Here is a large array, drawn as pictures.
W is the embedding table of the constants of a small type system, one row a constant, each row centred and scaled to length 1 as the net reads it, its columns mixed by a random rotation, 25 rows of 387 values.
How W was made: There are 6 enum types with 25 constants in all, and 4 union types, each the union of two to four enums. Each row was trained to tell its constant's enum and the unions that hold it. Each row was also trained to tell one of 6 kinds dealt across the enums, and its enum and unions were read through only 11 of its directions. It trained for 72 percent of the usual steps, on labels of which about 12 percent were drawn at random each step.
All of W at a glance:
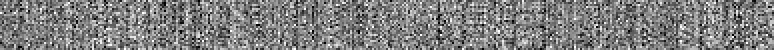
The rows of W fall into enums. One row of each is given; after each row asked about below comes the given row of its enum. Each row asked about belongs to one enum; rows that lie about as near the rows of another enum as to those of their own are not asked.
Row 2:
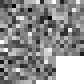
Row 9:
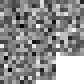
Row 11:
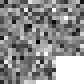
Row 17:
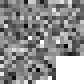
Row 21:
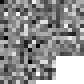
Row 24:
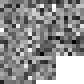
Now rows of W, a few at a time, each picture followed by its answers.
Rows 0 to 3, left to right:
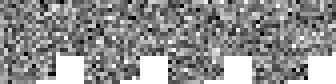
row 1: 21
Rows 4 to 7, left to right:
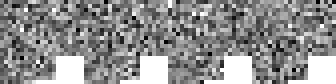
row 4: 11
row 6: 24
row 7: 9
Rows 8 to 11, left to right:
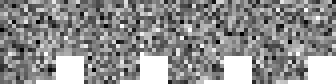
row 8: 11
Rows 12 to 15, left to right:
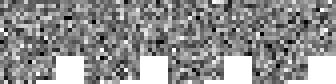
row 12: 24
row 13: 17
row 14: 2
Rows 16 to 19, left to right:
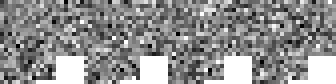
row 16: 9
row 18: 9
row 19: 21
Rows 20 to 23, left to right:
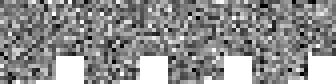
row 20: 17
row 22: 2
